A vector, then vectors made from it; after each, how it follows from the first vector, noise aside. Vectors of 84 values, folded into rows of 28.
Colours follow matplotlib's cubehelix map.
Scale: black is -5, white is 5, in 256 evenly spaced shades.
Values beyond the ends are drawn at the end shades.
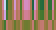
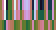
scaled up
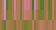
shrunk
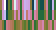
scaled up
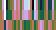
scaled up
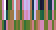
scaled up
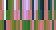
scaled up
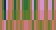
negated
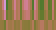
shrunk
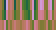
negated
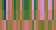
negated
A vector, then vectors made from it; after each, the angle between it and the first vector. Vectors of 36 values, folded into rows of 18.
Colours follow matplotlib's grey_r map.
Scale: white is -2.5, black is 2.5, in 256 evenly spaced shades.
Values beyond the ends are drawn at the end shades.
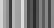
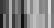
nearly opposite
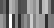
partly opposed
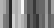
nearly parallel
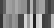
orthogonal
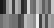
partly opposed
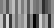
partly aligned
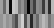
partly aligned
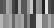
orthogonal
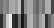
partly opposed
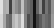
nearly parallel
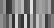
orthogonal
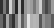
partly opposed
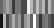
partly opposed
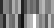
partly opposed
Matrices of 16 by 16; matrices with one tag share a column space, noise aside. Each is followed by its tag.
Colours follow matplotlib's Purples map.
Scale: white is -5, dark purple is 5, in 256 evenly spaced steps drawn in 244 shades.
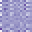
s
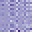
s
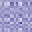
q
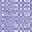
s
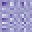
q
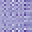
s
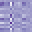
q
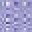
q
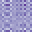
s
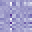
q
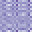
s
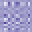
q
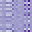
s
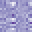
q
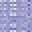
s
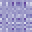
q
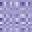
q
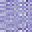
s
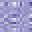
q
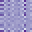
s
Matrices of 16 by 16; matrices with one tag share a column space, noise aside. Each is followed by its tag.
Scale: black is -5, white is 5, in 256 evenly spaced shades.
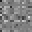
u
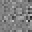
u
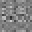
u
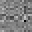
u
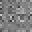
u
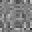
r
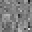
r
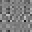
u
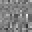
r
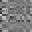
u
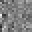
r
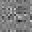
u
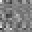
r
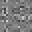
u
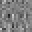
r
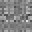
u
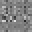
u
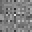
u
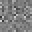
u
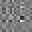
u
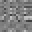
u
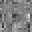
r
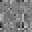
r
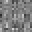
r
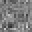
r
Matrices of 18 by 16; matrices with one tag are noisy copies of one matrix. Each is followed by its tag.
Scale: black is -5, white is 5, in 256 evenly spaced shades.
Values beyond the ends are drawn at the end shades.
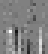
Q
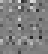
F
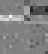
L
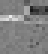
L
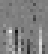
Q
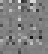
F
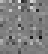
F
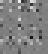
F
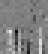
Q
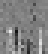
Q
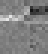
L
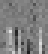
Q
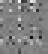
F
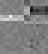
L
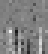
Q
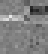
L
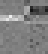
L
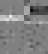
L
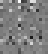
F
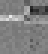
L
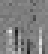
Q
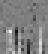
Q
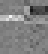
L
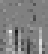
Q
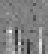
Q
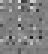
F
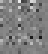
F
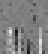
Q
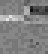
L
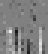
Q
